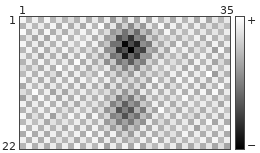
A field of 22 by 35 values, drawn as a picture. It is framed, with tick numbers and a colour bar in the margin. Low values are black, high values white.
Dips: two. Slope: none. Ninth with the lowest average: top middle. Average level on the scale: 80%.
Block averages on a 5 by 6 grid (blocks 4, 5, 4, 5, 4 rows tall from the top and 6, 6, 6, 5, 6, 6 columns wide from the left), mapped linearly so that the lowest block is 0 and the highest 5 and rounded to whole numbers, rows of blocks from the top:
553255 / 551055 / 554455 / 552255 / 554455
